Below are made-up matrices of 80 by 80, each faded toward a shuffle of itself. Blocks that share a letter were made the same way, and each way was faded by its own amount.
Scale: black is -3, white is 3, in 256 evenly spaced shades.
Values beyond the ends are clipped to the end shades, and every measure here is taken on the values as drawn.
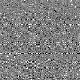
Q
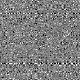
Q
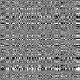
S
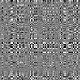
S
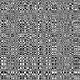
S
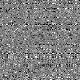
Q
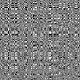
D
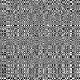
S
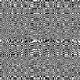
S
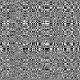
S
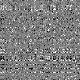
Q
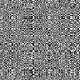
D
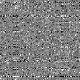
Q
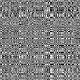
S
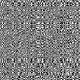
D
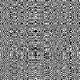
D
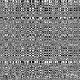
S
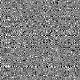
Q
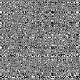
Q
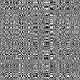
S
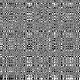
S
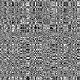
D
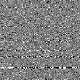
Q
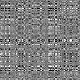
S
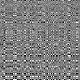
S
